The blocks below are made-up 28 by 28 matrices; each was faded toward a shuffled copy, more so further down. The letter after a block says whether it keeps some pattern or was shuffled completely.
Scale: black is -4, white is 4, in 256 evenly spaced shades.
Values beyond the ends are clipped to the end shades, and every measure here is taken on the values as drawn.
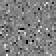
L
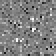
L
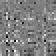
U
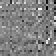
U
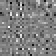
U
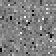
L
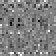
U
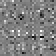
U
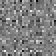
U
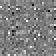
U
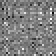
U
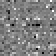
U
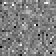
L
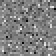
L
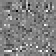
U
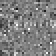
U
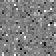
L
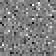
L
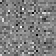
U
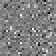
U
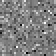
L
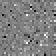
U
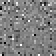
U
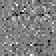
U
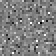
L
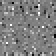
U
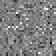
U
